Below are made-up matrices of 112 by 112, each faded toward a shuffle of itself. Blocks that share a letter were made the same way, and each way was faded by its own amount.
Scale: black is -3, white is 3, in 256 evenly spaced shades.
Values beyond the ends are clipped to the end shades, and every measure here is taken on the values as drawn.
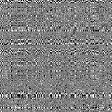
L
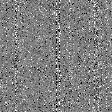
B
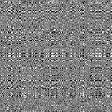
L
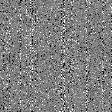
B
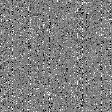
B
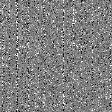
B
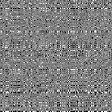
L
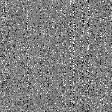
B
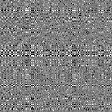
L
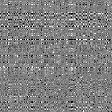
L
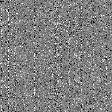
B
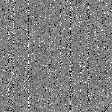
B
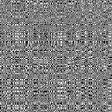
L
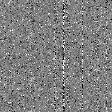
B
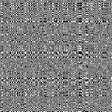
L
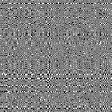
L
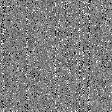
B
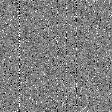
B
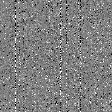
B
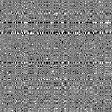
L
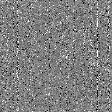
B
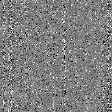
B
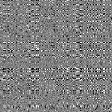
L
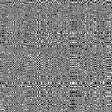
L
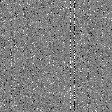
B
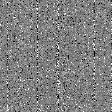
B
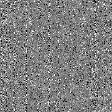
B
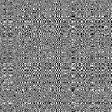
L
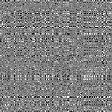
L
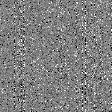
B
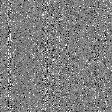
B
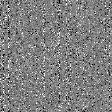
B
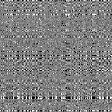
L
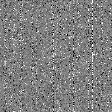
B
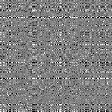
L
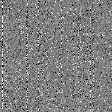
B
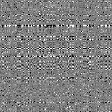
L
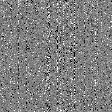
B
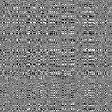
L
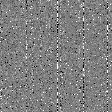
B
